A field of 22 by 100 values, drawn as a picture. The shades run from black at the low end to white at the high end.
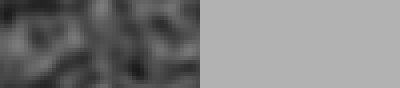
The table splits into one row of 2 panels. Panel 1,1: low, blotchy. Panel 1,2: high, flat.
